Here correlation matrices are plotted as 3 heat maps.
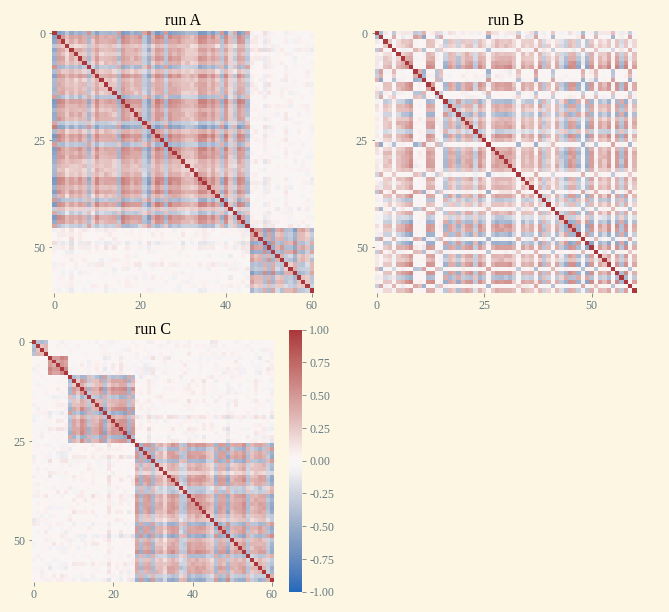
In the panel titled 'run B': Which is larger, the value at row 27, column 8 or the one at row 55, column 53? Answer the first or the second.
the first
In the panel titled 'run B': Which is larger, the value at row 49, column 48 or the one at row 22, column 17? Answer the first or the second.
the second
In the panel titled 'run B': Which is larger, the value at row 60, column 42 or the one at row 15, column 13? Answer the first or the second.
the first
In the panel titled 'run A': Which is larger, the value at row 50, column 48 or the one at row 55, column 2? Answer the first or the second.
the first
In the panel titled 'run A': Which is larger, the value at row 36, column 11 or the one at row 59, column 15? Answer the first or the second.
the first
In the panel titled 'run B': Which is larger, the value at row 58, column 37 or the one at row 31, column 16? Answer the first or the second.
the first
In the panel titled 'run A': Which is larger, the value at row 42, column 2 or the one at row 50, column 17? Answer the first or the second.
the second
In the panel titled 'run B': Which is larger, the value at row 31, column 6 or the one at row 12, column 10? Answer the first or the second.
the first
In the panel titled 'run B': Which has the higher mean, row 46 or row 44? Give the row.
46
